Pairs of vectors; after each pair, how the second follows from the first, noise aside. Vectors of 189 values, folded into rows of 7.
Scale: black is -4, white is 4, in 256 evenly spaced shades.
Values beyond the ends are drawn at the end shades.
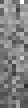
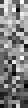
scaled up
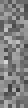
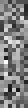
scaled up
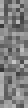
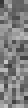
shuffled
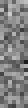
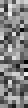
scaled up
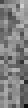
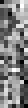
scaled up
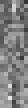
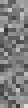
shuffled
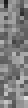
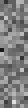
shuffled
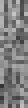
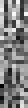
scaled up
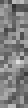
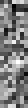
scaled up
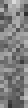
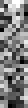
scaled up
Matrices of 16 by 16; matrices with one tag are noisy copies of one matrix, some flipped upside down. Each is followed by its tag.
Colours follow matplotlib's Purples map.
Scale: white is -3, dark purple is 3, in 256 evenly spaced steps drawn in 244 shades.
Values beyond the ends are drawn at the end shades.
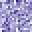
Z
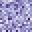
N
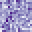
Z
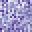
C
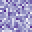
N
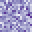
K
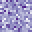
N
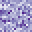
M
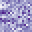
M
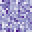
Z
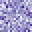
K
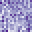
C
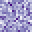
K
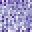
C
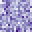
Z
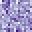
Z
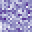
M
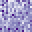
C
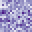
M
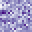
M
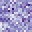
M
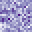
M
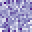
Z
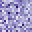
N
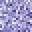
K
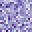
N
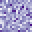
K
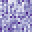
C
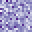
N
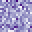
N
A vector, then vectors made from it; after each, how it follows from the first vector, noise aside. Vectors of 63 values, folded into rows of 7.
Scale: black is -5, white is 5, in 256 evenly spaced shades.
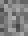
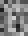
scaled up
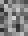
scaled up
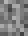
reversed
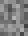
reversed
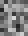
scaled up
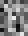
scaled up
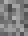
reversed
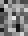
scaled up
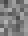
wrapped around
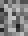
scaled up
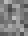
reversed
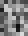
scaled up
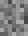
wrapped around
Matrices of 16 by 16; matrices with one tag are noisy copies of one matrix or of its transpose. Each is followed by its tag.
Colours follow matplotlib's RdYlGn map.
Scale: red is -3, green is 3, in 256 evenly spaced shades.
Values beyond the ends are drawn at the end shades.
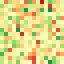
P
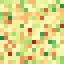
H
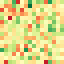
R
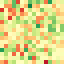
R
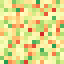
H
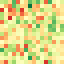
R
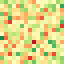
H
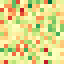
R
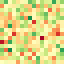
P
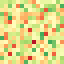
H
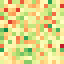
R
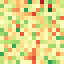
P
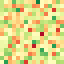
H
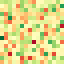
H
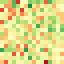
R
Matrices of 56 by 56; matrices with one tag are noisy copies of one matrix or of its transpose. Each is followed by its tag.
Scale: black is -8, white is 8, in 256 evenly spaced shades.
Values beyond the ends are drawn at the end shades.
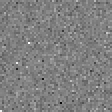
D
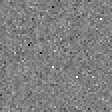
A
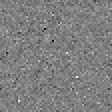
A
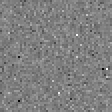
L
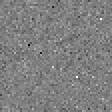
A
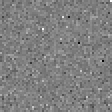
D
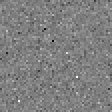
A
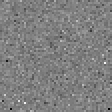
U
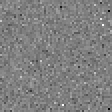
U
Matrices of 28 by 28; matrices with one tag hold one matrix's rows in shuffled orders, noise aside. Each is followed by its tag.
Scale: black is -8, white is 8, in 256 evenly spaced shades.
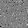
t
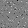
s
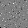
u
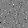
u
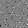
t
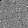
t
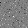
u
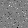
s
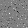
s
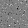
s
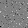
t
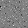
u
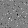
s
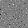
u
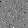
u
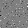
t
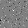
u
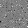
t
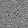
s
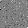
t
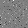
u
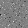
u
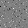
u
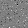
s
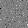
t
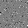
t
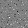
s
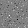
s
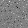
s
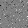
t
